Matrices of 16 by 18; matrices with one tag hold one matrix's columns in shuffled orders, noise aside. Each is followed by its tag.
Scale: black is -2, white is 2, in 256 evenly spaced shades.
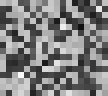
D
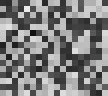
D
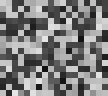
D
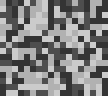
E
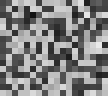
D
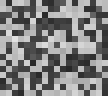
D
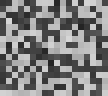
D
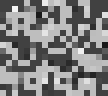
E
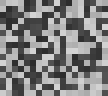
D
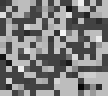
D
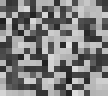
D
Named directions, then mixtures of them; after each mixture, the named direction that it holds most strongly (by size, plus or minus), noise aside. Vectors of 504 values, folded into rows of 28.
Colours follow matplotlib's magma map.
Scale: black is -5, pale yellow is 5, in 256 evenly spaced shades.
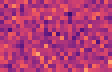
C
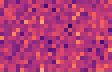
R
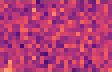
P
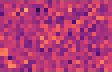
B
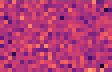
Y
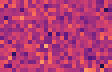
Y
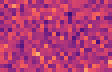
C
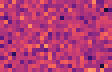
Y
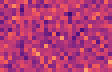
C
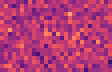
C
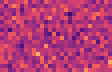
C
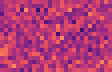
B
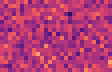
C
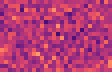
C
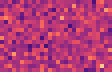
Y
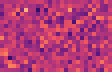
B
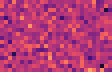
Y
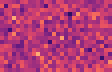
C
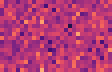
R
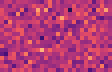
B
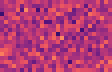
B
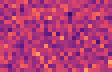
C
